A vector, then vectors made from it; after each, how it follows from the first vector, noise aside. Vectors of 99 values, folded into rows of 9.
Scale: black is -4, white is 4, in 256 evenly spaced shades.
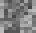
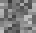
copied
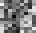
scaled up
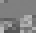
partly zeroed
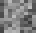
negated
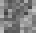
copied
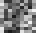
scaled up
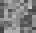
negated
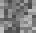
copied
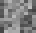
negated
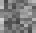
wrapped around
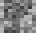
copied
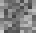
copied
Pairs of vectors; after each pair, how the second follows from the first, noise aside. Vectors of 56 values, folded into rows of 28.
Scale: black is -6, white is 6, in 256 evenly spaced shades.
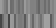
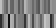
scaled up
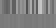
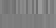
shrunk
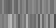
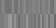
shrunk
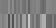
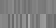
shrunk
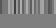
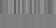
shrunk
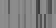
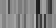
scaled up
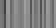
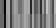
scaled up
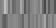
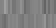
shrunk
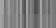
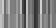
scaled up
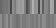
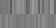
shrunk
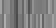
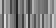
scaled up
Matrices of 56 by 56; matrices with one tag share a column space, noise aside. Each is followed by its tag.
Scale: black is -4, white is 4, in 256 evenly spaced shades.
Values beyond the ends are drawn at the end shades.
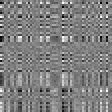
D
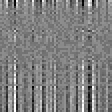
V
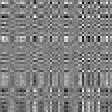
D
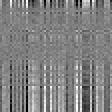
V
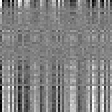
V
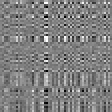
D
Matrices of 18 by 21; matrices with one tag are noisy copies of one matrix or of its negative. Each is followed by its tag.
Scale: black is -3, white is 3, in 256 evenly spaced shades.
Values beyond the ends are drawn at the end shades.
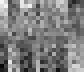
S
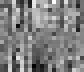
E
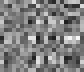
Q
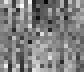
E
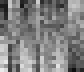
S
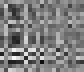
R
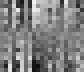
E
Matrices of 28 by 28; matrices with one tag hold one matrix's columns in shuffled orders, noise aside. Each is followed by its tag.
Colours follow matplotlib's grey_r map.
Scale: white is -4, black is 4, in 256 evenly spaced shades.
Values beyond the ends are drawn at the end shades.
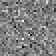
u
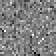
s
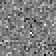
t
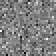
s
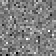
s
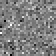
t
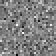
t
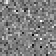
u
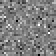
t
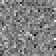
u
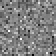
s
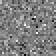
t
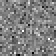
s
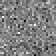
t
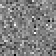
t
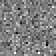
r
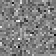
u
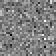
u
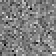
r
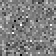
t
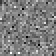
r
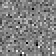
r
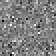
t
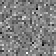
r
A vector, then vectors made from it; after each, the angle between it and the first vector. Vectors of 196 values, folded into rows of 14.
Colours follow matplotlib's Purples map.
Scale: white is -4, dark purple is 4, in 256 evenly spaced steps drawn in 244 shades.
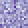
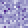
nearly opposite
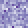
partly opposed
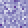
nearly parallel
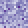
nearly opposite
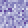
partly opposed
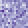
orthogonal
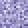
nearly parallel
